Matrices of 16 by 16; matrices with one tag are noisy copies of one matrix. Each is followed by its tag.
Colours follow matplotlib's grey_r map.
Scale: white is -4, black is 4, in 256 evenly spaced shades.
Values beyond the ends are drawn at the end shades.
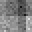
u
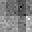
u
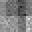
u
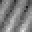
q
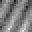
q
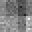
u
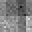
u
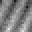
q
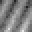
q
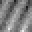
q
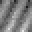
q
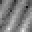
q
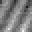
q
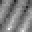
q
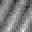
q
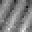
q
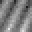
q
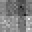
u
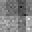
u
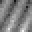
q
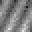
q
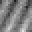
q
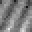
q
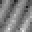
q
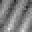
q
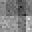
u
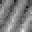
q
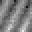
q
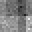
u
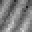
q
